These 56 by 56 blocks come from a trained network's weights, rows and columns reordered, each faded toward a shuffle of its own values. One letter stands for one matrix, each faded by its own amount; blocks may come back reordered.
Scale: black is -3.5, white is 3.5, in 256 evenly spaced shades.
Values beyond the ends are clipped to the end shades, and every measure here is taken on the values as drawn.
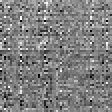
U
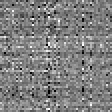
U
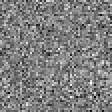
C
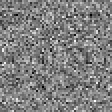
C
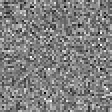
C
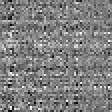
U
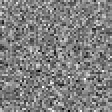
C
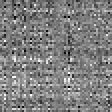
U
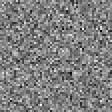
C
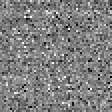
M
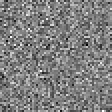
C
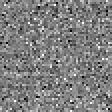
M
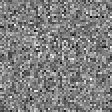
C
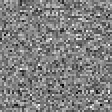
C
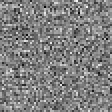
C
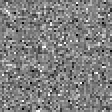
M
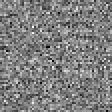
C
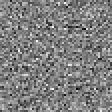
C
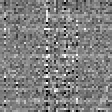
U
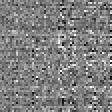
U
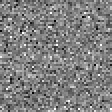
M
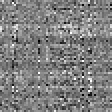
U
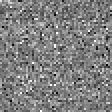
M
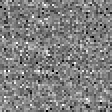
M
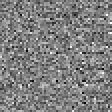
C
